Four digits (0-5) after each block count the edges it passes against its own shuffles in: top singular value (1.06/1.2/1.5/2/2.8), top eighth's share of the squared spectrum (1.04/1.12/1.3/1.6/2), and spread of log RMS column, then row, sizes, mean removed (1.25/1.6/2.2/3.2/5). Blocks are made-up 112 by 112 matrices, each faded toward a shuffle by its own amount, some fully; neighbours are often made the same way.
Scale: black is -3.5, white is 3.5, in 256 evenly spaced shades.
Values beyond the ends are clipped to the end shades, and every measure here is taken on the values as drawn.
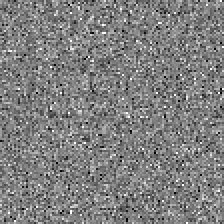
3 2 0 1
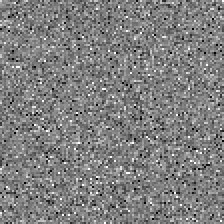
2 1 0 0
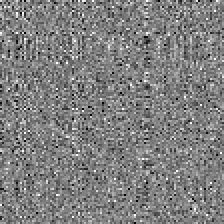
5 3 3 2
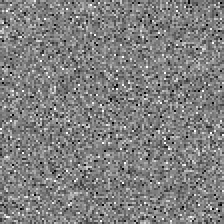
0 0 0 0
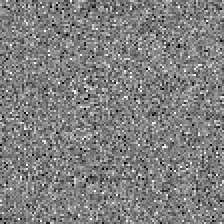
3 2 0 0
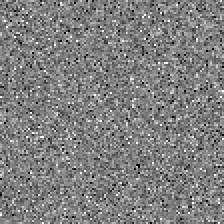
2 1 0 0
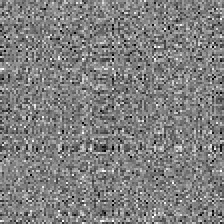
5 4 3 3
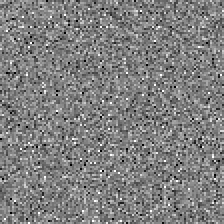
3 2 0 1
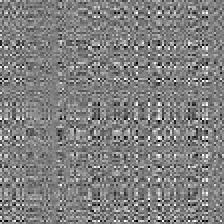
5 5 4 4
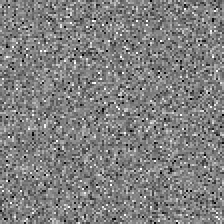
1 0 0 0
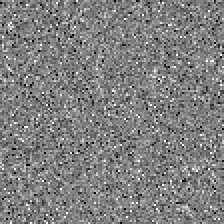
1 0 0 0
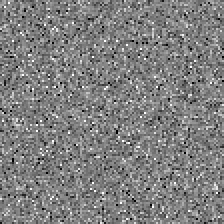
0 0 0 0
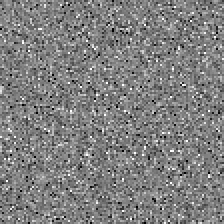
2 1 0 0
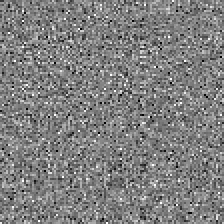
4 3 2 2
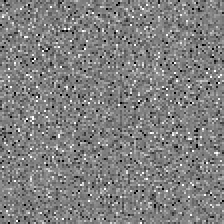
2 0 0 0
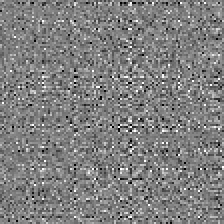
5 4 3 3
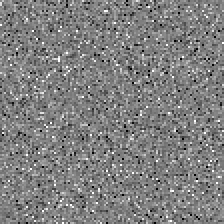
2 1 0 0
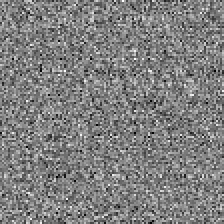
4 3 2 2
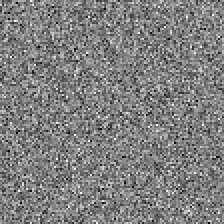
0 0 0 0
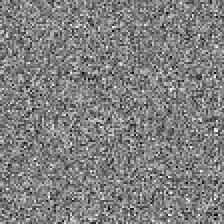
3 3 1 1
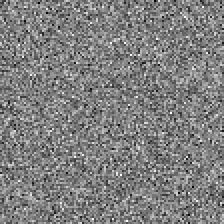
1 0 0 0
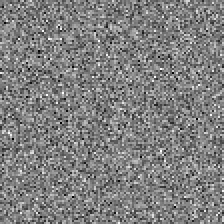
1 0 0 0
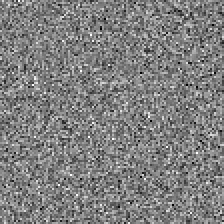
0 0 0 0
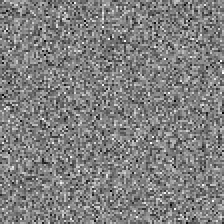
1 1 0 0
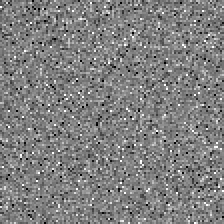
0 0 0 0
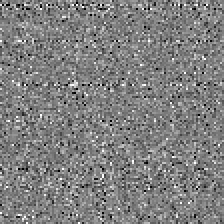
2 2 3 3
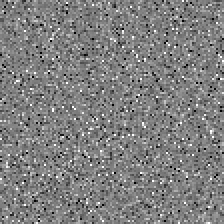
0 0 0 0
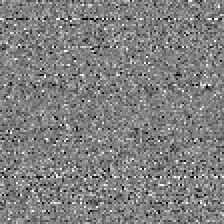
2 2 0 3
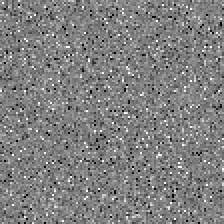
0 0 0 0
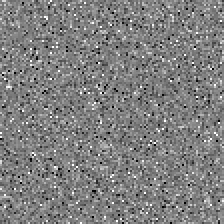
1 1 0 0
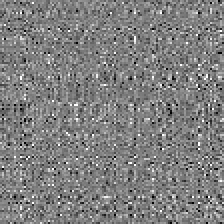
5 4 3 3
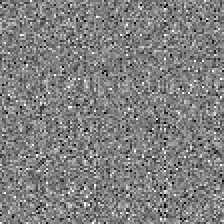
4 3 2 1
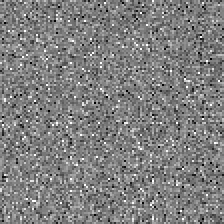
3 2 1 0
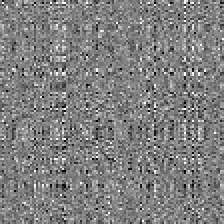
5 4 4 3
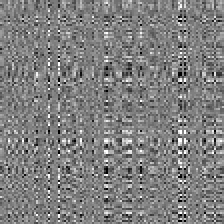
5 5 4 4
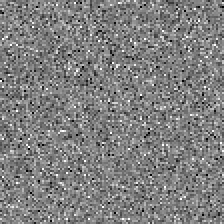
2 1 0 0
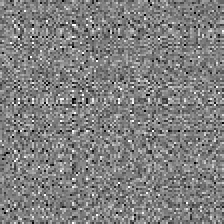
5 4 3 3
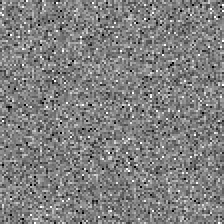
1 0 0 0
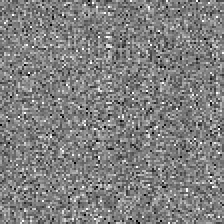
3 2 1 1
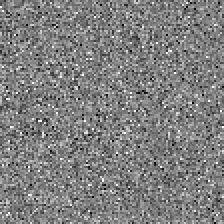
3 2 0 0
